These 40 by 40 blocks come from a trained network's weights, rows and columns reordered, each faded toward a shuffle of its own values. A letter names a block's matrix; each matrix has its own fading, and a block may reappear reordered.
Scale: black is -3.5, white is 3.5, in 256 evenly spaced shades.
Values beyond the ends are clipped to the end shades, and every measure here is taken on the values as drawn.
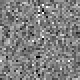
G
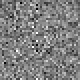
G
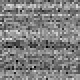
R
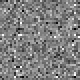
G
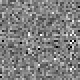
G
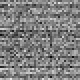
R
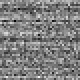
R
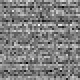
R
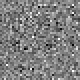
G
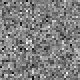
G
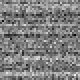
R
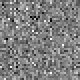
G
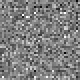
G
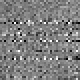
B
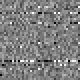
B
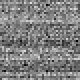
R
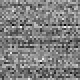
R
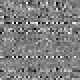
B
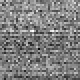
R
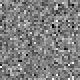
G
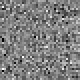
G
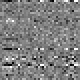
B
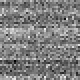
R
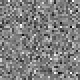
G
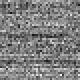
R
